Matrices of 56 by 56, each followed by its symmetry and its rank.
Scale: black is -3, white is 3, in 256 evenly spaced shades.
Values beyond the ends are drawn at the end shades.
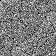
symmetric, full rank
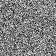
neither, full rank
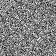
symmetric, full rank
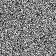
neither, full rank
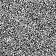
neither, full rank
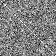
symmetric, full rank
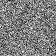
neither, full rank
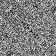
symmetric, full rank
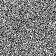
neither, full rank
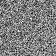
symmetric, full rank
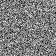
neither, full rank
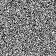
neither, full rank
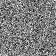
neither, full rank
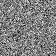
neither, full rank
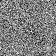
symmetric, full rank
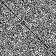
symmetric, full rank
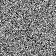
neither, full rank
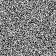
neither, full rank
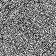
symmetric, full rank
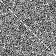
symmetric, full rank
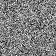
neither, full rank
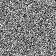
neither, full rank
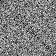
symmetric, full rank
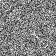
symmetric, full rank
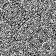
symmetric, full rank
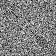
symmetric, full rank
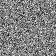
neither, full rank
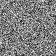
symmetric, full rank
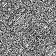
symmetric, full rank
